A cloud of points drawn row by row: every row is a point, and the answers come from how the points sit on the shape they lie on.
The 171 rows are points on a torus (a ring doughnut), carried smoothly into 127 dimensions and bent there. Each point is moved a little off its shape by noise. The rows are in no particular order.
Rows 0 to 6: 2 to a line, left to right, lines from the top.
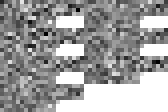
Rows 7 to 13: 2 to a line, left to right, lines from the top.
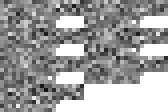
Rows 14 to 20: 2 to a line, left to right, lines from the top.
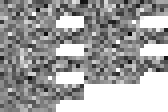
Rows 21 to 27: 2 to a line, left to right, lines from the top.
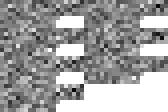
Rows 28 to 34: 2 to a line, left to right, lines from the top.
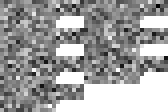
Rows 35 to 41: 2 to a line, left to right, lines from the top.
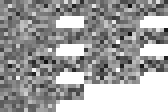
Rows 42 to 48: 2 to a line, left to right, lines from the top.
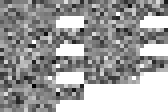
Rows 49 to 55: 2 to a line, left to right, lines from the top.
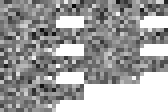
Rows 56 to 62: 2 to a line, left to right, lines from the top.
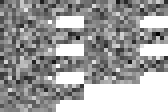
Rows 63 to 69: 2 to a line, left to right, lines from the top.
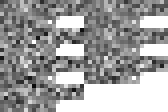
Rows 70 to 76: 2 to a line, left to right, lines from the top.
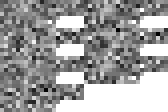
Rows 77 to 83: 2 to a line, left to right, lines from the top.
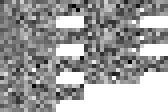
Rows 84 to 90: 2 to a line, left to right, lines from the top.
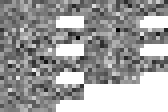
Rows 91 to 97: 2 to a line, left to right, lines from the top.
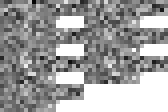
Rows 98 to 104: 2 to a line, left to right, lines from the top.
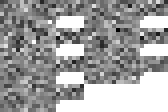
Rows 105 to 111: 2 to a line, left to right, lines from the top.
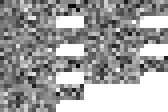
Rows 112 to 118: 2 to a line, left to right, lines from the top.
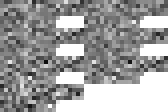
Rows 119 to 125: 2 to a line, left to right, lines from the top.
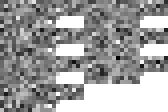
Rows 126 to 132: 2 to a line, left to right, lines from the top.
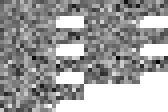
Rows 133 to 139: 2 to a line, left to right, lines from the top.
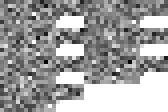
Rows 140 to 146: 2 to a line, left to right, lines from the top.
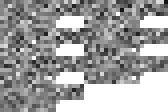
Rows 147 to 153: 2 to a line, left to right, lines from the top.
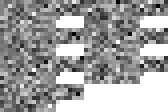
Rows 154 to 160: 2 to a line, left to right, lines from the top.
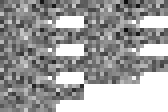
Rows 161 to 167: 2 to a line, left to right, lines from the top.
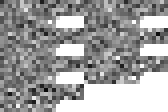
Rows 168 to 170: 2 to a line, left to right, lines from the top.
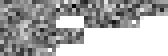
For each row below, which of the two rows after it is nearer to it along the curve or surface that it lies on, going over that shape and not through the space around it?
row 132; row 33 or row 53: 53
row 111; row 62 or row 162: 62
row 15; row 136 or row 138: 136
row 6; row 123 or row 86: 123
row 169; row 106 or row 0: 0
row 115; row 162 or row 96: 162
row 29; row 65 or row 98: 98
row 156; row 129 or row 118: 129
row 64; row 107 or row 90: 107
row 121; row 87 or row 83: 87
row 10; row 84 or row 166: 166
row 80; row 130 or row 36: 36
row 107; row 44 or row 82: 82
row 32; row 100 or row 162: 100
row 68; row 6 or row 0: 0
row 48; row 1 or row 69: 69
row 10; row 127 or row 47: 127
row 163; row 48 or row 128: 48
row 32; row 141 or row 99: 141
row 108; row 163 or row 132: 132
